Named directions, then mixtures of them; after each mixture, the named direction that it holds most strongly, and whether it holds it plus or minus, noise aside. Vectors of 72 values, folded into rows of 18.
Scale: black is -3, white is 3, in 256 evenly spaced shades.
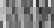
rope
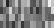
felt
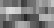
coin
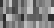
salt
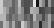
rope, plus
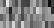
felt, minus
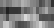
coin, minus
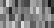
felt, minus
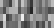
salt, minus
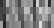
rope, minus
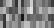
salt, plus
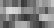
coin, plus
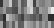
salt, plus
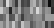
felt, minus
